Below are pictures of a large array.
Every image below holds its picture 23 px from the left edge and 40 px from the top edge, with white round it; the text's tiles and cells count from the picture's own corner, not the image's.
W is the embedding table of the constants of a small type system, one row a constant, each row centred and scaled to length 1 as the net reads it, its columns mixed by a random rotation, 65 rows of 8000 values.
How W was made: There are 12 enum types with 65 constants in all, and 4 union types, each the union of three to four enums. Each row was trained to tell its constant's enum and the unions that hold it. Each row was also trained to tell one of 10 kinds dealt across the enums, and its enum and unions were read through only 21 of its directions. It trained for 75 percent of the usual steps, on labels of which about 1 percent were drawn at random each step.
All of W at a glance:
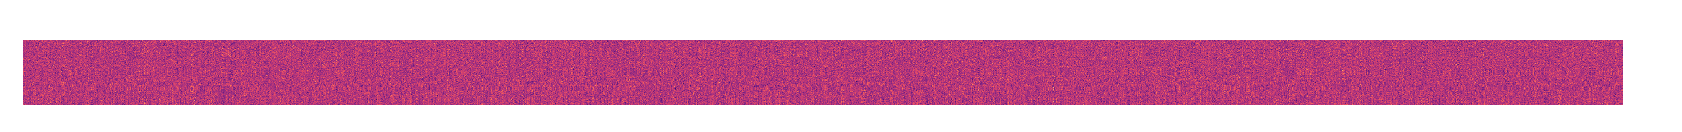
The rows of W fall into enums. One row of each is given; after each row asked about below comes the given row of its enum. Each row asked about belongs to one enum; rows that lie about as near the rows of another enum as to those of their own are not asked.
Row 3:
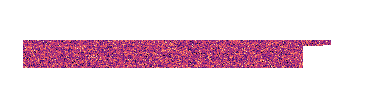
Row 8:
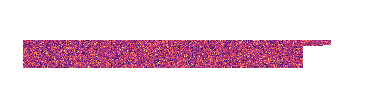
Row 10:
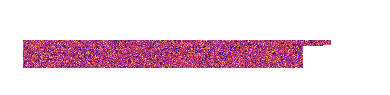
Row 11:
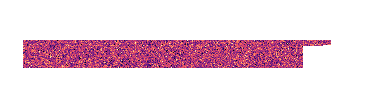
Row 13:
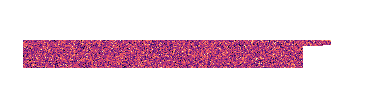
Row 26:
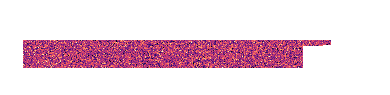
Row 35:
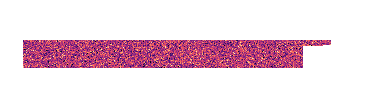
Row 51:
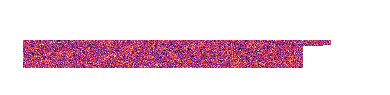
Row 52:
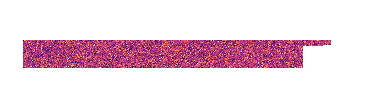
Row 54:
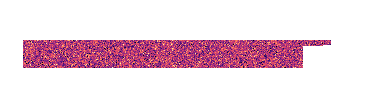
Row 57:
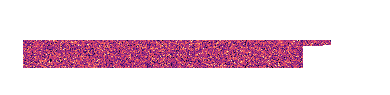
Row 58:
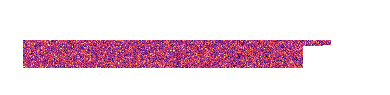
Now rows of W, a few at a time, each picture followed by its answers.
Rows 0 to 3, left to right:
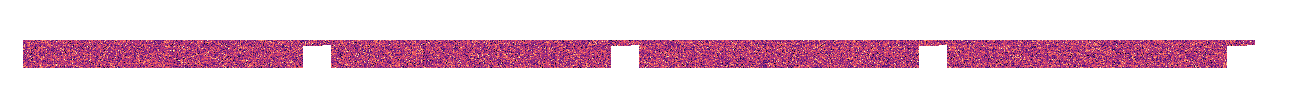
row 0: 58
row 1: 57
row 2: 11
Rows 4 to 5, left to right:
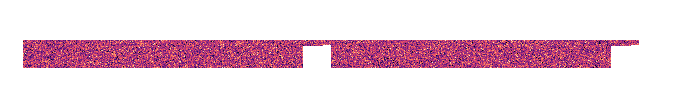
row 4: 51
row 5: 3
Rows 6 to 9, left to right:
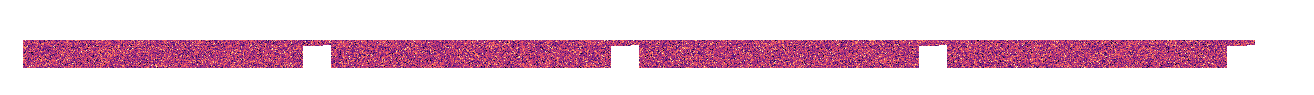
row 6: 52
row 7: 57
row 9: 13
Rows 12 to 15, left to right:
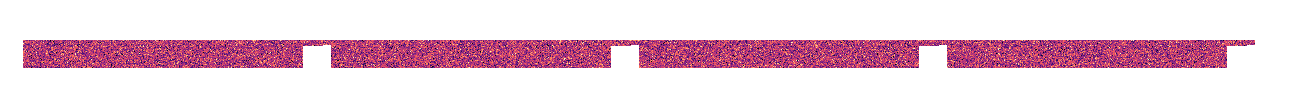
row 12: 8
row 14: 8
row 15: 8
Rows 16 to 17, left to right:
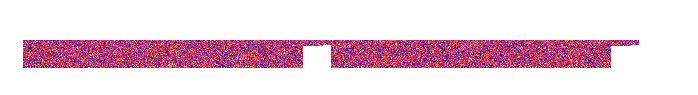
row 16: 13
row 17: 57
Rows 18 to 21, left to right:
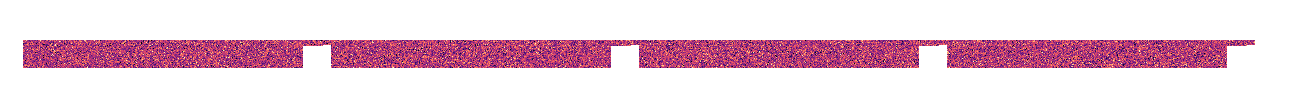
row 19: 26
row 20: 11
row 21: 51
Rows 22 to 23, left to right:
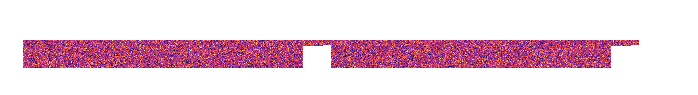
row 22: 8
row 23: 52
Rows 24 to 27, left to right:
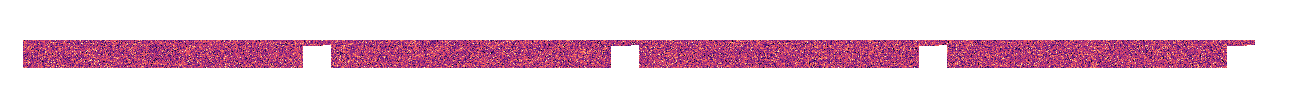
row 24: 3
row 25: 10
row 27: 58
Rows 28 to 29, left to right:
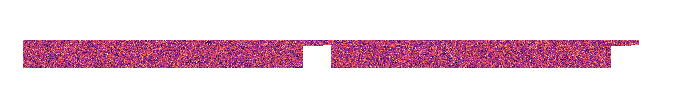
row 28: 8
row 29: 11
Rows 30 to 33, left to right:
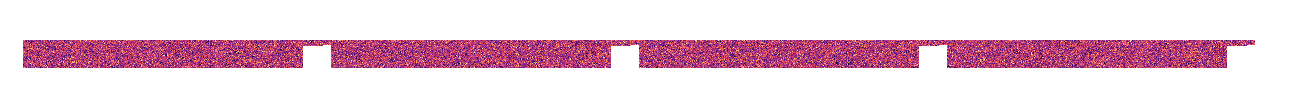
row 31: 51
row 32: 8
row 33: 10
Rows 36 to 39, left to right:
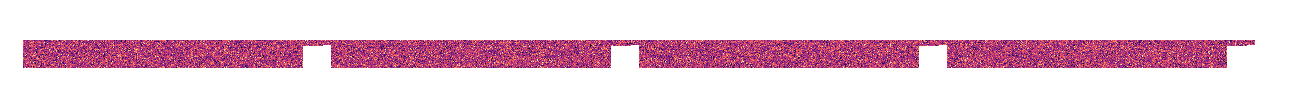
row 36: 13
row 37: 58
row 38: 51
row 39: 52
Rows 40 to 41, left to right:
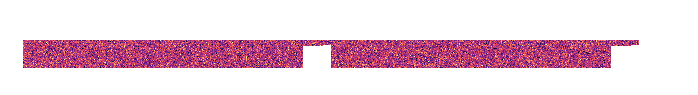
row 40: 58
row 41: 54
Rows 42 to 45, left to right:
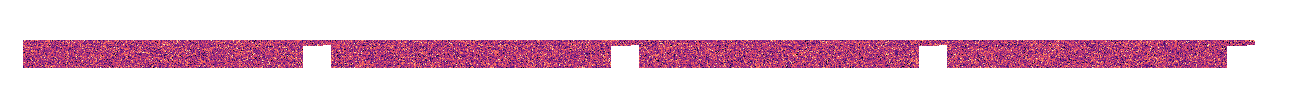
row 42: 11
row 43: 3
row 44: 3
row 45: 13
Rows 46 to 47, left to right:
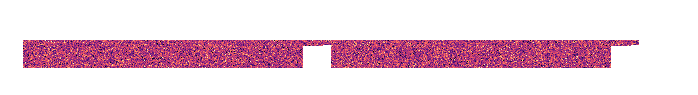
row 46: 26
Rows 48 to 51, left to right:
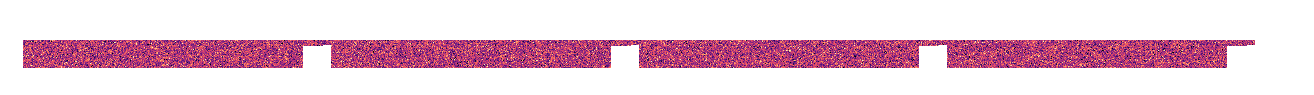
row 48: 54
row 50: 58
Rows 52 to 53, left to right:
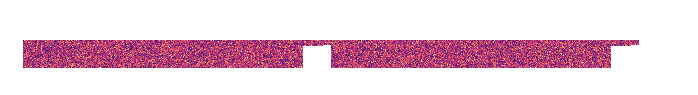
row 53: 51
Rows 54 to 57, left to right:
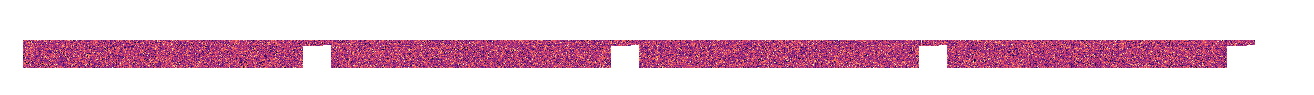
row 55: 11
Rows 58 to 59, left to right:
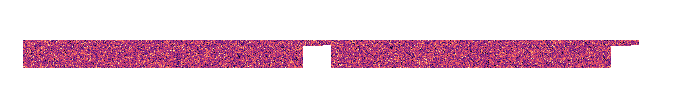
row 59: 13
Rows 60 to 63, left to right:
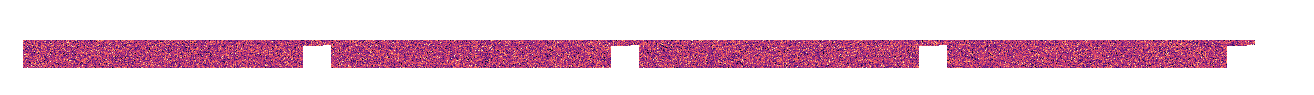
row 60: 52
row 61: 58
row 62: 52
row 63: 51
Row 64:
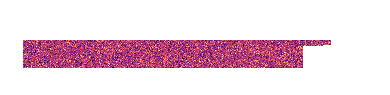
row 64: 52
